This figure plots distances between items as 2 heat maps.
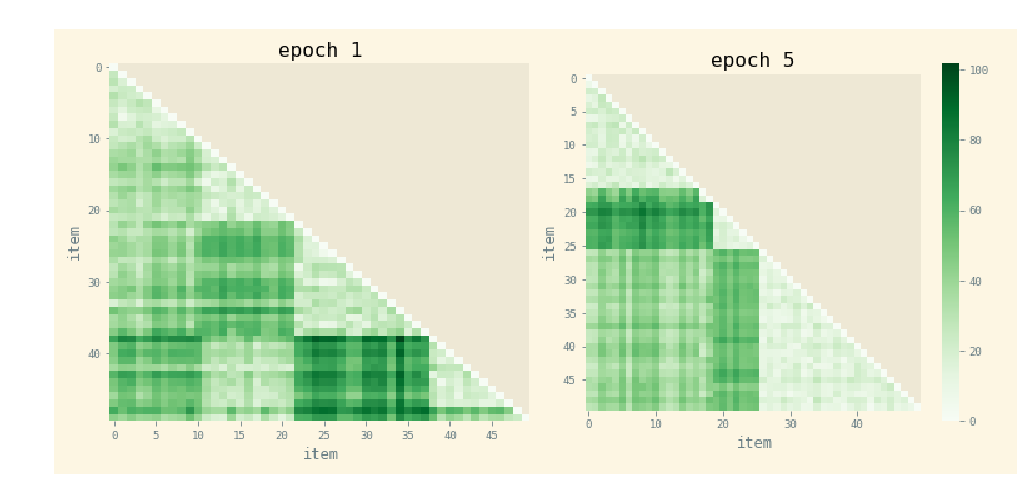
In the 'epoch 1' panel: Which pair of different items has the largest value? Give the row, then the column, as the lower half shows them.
38, 34
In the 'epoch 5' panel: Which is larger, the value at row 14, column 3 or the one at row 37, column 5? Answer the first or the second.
the second
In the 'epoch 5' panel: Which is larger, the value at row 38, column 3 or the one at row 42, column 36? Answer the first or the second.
the first
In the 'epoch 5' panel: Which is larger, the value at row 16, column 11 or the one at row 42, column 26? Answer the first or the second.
the first
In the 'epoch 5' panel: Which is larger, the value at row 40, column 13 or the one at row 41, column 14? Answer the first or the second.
the second
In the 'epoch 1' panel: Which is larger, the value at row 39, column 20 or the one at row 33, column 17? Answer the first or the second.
the second
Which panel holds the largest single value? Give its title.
epoch 1
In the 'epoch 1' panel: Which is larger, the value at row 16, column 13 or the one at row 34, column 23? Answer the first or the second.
the second
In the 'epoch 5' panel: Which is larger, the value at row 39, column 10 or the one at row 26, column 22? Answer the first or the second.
the second
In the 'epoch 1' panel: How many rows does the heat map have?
50
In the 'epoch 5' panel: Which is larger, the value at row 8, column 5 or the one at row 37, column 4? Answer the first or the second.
the second
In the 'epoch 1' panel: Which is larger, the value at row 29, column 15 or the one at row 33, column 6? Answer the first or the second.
the first
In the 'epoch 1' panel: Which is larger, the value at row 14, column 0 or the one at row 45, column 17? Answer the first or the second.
the first
